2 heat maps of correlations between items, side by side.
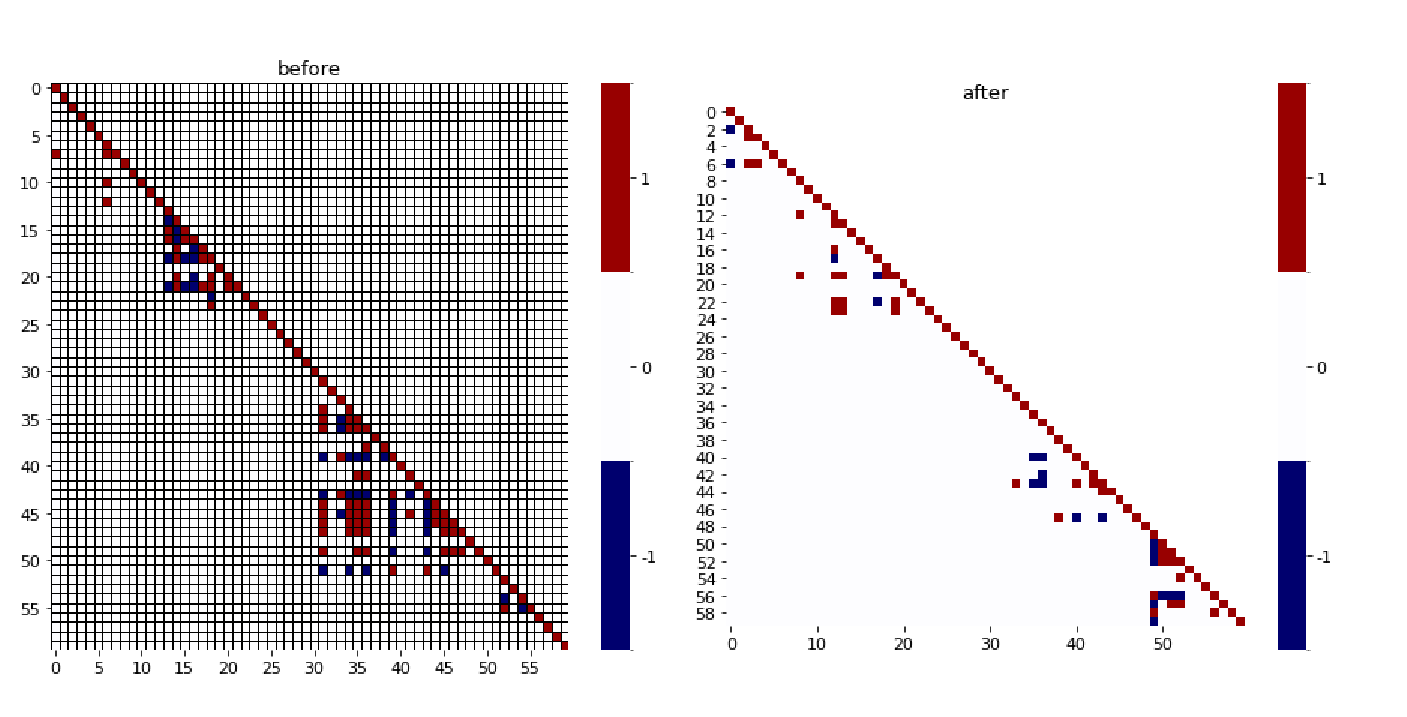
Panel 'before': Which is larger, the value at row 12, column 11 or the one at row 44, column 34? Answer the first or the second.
the second
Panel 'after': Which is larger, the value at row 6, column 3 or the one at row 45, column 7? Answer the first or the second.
the first
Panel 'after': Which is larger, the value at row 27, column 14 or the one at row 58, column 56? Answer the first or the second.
the second
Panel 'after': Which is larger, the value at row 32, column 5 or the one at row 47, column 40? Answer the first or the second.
the first
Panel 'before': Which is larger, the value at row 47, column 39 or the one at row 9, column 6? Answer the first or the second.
the second
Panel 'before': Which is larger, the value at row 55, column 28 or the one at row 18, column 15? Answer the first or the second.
the first
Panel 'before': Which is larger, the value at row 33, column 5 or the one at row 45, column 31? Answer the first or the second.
the second
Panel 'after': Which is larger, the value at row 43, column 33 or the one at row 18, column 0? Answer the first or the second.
the first
